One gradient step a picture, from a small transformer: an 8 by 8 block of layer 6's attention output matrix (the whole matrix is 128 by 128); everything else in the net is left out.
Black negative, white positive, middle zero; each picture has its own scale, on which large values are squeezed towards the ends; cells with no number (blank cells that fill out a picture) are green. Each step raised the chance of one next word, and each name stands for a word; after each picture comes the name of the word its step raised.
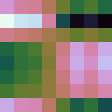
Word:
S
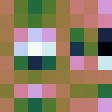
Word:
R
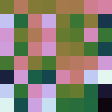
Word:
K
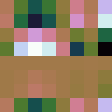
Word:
R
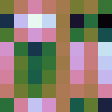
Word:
S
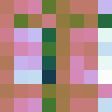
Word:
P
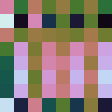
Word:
S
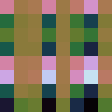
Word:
K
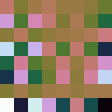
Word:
K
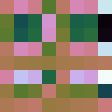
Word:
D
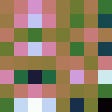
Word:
K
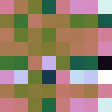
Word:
D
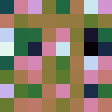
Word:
R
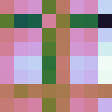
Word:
P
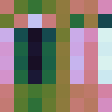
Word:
P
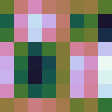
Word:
S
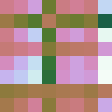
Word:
P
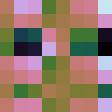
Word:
R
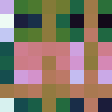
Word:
S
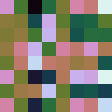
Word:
D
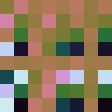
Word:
K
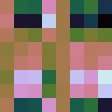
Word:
S
